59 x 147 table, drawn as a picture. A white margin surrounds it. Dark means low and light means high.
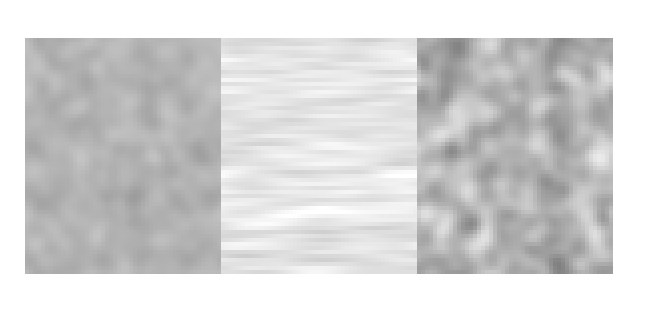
It is made of 1 by 3 panels. Panel 1,1: high, blotchy, faint in contrast. Panel 1,2: very high, streaked across, faint in contrast. Panel 1,3: high, blotchy.
